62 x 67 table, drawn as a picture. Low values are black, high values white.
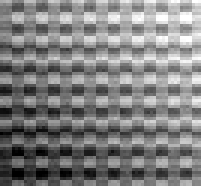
Ninth with the highest average: top right. Histogram: bell-shaped. Ninth with the lowest average: bottom left. Slope: up to the top right. Stripes: horizontal, repeating 9 times.
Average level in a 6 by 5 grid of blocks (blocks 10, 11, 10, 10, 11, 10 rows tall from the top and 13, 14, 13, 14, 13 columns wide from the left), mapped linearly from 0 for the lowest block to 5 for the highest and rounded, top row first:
33445 / 23445 / 12334 / 12234 / 01123 / 01122
